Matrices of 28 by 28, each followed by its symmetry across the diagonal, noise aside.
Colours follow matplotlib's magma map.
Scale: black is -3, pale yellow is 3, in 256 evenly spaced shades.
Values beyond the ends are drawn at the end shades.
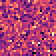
antisymmetric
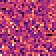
neither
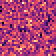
antisymmetric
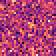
neither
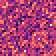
symmetric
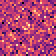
symmetric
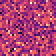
neither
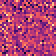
antisymmetric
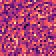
symmetric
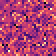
symmetric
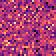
neither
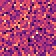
symmetric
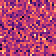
neither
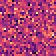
antisymmetric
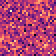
symmetric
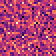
antisymmetric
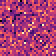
symmetric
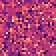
antisymmetric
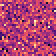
neither
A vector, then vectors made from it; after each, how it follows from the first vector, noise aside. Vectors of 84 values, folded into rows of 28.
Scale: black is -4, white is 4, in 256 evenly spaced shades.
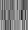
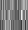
negated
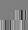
partly zeroed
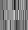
wrapped around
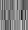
copied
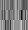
copied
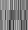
wrapped around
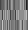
wrapped around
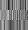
wrapped around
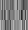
copied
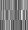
negated
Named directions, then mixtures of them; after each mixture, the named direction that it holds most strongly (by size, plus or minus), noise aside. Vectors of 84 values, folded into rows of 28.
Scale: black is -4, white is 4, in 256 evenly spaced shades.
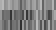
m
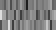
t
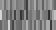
t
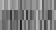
m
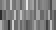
t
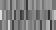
t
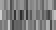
t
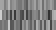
m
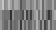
m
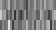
t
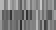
m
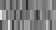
t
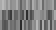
m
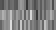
m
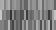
m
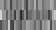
t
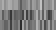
m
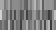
m
